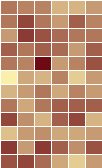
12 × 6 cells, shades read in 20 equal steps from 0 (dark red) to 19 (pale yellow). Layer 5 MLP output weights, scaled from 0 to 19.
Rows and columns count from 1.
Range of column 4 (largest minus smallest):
7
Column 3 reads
10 9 6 7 0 14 9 9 14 11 4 8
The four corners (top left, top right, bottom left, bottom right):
9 12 6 12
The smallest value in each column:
4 4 0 7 5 6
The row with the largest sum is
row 6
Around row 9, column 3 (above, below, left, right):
9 11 11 7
